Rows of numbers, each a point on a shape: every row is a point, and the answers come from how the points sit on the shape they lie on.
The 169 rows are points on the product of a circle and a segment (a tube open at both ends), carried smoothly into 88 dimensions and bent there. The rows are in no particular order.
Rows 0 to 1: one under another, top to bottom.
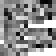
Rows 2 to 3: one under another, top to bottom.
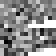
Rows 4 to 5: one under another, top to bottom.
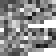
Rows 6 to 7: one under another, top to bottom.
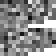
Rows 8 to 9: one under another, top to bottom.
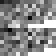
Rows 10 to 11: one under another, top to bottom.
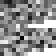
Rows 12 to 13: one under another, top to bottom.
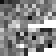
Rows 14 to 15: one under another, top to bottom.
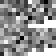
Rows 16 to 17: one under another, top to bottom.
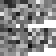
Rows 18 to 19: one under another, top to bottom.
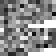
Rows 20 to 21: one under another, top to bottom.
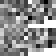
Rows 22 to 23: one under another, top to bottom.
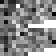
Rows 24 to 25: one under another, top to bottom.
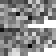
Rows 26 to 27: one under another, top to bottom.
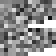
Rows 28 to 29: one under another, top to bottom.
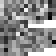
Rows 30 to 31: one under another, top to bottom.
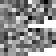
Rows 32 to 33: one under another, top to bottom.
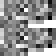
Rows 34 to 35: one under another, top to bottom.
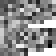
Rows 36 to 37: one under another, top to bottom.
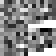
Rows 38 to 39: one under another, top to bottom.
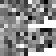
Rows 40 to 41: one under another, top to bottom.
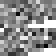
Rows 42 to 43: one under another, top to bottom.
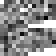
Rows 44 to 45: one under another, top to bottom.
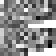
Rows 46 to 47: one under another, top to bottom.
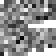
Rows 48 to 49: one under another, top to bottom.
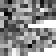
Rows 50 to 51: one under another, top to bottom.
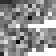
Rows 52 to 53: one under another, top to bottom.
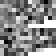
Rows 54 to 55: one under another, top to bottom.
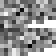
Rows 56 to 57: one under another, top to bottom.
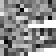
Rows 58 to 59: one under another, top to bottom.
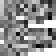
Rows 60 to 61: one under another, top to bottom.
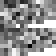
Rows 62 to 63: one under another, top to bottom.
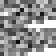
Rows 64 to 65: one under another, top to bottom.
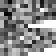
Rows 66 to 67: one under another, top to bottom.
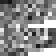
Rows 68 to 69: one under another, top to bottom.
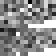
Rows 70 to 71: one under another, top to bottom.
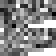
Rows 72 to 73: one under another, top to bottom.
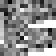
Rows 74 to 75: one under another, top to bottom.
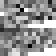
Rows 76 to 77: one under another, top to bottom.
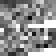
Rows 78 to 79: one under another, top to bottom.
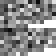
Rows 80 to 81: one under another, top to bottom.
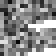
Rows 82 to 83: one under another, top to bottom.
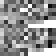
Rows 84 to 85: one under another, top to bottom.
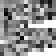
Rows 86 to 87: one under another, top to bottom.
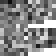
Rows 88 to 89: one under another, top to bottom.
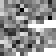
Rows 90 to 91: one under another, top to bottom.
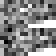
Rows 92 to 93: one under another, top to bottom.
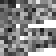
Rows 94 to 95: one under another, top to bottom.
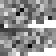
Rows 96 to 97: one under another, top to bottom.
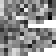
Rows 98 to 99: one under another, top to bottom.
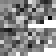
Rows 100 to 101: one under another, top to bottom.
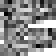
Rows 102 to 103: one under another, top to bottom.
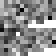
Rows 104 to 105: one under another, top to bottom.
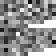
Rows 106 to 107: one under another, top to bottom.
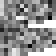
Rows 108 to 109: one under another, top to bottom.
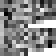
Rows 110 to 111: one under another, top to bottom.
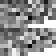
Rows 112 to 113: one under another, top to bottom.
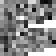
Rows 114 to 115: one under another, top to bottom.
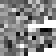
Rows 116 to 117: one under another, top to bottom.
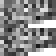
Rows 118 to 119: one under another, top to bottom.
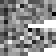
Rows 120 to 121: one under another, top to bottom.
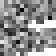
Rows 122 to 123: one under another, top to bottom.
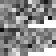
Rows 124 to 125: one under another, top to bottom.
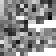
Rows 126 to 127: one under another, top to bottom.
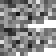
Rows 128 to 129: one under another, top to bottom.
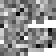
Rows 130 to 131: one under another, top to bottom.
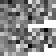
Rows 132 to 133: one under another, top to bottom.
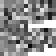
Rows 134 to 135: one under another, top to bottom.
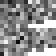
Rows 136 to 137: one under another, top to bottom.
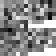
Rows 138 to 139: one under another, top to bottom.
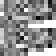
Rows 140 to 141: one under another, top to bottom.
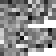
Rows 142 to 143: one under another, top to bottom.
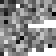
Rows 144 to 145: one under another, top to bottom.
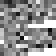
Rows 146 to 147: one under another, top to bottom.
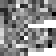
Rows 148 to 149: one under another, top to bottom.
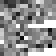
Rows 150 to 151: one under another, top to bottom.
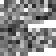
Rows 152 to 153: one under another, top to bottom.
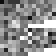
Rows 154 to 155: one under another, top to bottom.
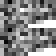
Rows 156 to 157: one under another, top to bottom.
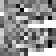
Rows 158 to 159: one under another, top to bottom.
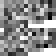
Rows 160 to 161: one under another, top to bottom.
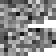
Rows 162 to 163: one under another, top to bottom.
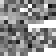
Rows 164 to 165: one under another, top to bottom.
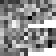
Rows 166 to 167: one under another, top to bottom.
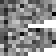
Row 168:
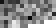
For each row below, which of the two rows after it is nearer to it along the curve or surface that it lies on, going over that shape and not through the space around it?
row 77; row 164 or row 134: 164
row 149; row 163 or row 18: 163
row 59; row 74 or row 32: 32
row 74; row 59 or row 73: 73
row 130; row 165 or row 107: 107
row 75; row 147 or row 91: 91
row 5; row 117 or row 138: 138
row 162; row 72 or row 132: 72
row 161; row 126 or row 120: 126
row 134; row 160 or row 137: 137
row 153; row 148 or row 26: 148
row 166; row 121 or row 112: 121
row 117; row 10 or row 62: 62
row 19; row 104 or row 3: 3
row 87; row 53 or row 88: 53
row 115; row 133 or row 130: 133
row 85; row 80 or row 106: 106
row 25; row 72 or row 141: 72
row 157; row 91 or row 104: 91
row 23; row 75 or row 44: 75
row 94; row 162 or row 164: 164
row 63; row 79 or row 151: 79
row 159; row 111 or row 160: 111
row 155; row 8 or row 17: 8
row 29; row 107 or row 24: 107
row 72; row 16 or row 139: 139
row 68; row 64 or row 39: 64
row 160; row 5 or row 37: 37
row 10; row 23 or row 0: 23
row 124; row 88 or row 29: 88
